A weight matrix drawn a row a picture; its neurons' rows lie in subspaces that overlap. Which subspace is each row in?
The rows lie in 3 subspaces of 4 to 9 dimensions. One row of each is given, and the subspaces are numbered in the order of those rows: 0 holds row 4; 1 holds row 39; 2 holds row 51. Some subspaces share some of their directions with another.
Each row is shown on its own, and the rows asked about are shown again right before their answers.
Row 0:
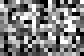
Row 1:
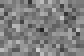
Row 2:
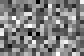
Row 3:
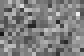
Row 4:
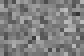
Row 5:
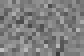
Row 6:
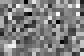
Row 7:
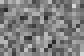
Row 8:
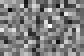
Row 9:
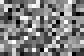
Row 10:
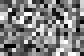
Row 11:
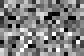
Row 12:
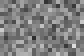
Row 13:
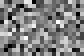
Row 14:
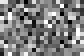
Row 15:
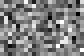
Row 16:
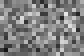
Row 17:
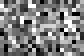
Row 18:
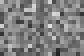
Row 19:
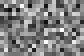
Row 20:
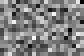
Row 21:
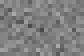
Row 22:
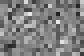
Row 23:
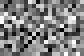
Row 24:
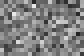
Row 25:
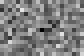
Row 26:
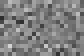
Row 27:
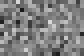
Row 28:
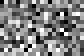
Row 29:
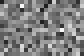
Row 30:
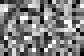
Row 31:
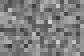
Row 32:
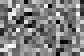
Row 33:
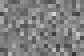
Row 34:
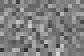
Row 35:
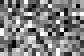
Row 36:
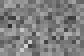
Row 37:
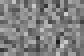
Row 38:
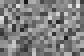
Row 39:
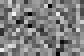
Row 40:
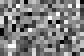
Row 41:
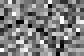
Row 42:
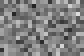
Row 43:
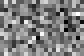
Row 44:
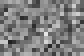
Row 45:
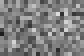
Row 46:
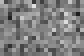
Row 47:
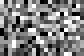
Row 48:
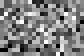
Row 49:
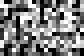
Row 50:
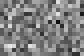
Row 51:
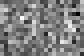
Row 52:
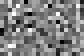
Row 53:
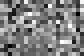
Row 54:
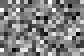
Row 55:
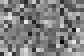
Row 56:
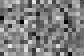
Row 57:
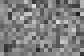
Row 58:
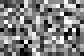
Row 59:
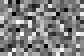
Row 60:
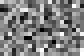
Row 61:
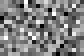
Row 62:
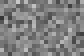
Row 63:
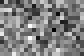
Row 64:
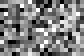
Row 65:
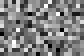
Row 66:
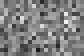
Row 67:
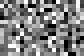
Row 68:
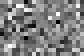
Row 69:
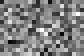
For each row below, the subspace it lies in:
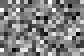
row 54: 2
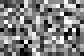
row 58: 0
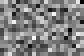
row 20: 0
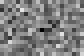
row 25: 2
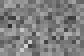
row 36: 0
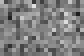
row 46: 2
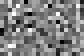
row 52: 1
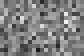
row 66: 1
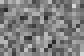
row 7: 2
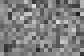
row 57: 1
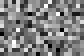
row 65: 2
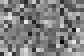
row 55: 0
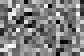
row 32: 1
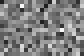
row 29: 2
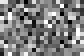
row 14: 0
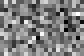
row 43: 0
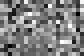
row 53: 1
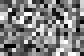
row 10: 0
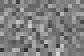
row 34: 1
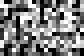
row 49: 2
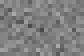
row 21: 2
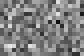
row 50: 0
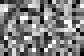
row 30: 2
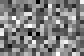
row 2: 0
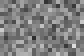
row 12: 0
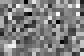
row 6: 1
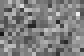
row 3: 2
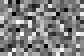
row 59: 0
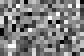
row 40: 1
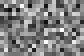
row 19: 2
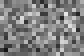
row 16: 2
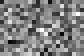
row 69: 2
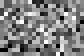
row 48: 2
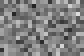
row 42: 1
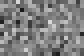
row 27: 2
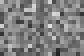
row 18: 0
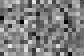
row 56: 0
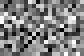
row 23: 0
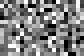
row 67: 0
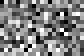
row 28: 2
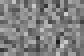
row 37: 0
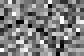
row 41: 1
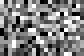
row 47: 1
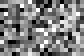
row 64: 2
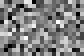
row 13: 2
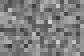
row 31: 0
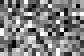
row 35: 1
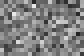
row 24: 1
